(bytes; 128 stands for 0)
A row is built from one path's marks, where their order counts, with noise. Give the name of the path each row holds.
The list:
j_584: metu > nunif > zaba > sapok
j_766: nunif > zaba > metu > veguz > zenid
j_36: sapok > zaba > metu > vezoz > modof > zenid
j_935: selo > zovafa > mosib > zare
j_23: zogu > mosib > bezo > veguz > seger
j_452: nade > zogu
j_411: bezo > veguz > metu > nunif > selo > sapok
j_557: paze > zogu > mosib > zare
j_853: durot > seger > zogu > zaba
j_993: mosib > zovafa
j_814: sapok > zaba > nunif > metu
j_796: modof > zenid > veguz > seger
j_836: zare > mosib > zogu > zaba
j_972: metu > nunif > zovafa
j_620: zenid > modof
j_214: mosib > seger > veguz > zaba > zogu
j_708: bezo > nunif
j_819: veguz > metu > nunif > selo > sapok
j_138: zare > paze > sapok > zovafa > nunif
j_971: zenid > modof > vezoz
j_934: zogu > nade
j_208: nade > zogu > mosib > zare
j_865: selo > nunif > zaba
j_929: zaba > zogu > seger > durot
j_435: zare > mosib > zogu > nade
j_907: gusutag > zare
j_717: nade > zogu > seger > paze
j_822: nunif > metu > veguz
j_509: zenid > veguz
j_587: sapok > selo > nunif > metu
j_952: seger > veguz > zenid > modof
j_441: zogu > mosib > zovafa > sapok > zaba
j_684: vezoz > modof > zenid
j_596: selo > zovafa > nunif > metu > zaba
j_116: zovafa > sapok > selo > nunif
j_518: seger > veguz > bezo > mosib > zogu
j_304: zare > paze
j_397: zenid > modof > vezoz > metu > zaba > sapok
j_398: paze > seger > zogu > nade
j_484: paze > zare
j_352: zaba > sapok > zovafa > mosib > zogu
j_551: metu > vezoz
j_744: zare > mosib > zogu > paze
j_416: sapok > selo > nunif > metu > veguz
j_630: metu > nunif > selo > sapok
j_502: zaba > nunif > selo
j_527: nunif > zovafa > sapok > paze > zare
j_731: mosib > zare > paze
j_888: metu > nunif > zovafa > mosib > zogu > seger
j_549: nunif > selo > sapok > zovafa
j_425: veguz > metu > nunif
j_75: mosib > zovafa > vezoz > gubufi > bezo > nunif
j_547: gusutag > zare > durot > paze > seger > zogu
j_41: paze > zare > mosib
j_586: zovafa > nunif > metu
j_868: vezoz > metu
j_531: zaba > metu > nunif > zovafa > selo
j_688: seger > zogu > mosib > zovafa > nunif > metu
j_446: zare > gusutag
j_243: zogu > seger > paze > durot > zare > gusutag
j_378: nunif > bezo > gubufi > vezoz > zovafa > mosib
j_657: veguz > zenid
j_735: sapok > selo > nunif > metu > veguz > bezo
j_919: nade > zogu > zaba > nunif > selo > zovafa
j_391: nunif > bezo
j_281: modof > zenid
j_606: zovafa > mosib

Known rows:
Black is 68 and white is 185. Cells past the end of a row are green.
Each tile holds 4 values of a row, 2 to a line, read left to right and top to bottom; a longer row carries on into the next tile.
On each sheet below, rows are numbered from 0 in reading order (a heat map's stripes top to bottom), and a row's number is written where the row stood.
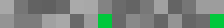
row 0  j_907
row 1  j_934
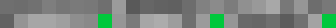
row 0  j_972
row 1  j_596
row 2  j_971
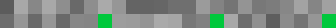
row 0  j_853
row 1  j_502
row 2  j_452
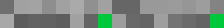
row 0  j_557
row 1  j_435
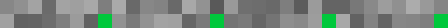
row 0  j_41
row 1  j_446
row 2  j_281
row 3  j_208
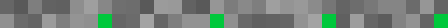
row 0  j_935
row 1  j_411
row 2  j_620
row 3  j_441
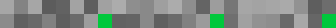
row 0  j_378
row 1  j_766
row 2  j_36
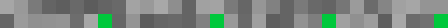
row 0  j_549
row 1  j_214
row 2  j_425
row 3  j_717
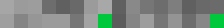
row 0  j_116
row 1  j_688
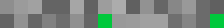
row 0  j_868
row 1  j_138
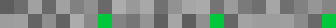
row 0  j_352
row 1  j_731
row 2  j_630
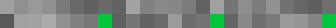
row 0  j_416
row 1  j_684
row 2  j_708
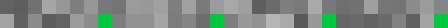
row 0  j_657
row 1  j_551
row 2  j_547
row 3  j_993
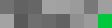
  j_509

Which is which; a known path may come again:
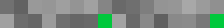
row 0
j_435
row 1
j_208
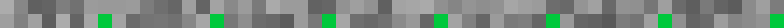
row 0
j_919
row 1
j_391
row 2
j_397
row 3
j_484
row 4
j_836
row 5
j_606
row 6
j_935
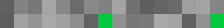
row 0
j_888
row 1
j_907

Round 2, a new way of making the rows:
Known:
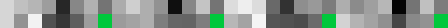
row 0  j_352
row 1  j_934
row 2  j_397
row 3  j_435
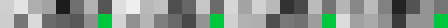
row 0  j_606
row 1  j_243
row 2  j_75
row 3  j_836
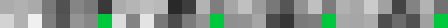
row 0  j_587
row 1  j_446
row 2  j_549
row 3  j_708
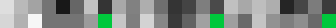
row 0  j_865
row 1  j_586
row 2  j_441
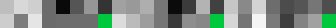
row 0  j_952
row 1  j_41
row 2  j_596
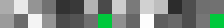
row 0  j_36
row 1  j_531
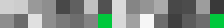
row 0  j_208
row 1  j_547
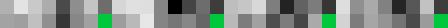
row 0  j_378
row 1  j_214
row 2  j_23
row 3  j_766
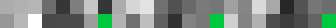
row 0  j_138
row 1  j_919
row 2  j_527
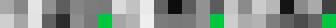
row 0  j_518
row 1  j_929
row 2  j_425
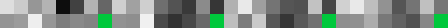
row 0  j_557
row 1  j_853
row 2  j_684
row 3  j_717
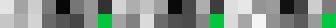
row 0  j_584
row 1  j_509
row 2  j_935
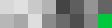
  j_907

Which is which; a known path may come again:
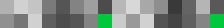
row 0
j_452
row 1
j_281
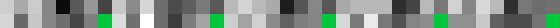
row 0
j_657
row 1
j_596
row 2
j_993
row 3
j_446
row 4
j_972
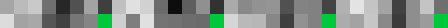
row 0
j_484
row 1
j_952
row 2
j_416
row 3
j_378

